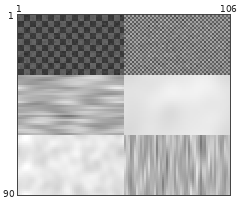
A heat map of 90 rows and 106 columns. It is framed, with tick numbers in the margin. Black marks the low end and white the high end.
The table splits into 3 rows of 2 panels. Panel 1,1: low, checkered. Panel 1,2: middling, checkered, strong in contrast. Panel 2,1: high, streaked across. Panel 2,2: very high, smooth, faint in contrast. Panel 3,1: very high, blotchy, faint in contrast. Panel 3,2: high, streaked downward.
